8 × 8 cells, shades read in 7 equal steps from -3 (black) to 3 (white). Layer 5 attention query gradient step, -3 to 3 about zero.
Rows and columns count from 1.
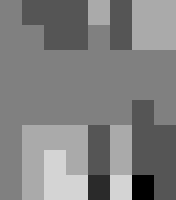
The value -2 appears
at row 8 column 5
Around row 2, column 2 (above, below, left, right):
-1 0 0 -1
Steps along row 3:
same same same same same same same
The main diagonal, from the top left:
0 0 0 0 0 1 -1 -1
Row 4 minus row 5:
0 0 0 0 0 0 1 0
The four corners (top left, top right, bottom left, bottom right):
0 1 0 -1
